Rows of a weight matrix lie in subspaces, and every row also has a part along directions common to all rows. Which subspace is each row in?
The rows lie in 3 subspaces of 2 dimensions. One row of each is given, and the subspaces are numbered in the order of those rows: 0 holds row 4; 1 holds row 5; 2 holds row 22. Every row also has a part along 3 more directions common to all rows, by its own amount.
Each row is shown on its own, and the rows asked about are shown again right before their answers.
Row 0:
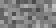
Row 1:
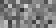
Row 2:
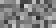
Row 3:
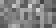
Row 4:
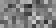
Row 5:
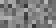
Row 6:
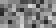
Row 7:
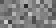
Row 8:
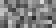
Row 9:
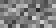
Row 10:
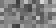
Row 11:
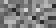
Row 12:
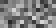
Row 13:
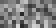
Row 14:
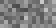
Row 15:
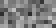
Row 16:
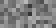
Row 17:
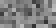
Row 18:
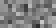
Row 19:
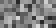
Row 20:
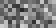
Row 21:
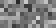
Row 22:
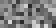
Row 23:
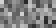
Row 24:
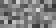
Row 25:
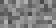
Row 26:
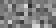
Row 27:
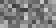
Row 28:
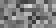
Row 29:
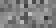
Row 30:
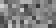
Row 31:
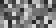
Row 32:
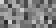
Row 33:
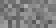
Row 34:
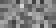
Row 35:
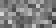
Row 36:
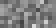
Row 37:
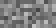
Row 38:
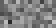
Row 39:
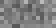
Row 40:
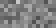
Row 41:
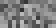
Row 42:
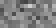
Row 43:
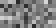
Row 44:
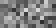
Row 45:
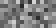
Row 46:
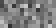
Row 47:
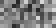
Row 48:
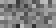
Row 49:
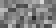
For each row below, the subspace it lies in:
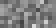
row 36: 0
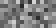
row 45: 2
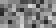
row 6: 0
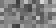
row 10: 1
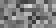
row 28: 0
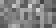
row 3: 1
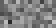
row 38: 0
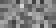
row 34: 2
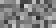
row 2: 2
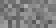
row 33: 1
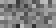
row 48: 1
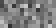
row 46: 1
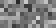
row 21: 1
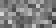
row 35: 0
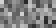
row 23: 1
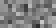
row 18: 2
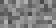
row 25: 0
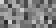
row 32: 1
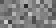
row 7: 2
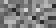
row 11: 2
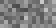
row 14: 1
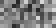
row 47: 1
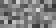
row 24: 0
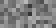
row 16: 0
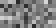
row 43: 1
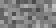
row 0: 0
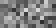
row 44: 2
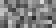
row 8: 0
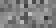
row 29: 2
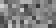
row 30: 1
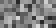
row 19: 2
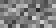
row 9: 2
